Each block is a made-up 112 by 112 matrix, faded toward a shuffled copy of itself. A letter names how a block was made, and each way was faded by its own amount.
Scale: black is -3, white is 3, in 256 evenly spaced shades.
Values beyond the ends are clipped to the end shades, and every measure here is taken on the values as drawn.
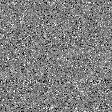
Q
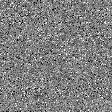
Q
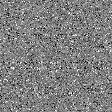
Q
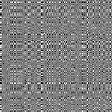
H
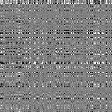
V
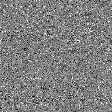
Q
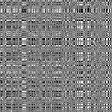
H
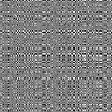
H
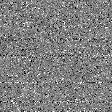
Q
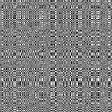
H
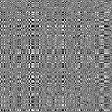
H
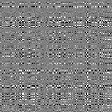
V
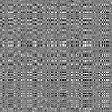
H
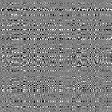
V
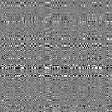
V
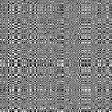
H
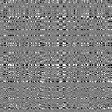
V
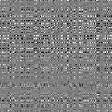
V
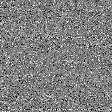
Q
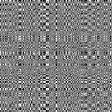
H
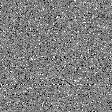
Q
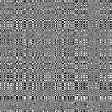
H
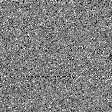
Q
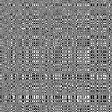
H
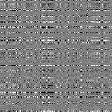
V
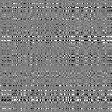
V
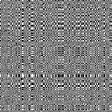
H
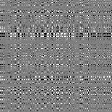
V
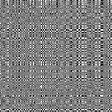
H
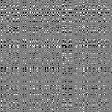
V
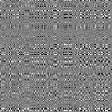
V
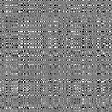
V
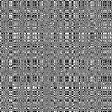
H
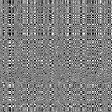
H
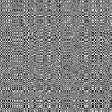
H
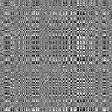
H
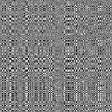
H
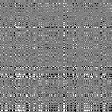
V
